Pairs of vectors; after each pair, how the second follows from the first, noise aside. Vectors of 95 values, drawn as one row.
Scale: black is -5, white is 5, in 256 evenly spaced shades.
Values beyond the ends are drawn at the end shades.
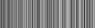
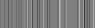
partly zeroed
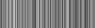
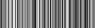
scaled up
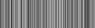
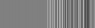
partly zeroed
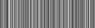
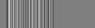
partly zeroed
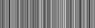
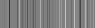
partly zeroed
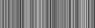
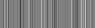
partly zeroed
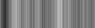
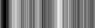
scaled up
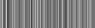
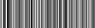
scaled up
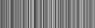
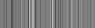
partly zeroed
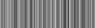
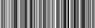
scaled up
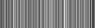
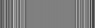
partly zeroed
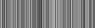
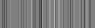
partly zeroed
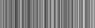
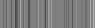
partly zeroed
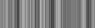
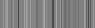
partly zeroed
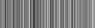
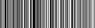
scaled up
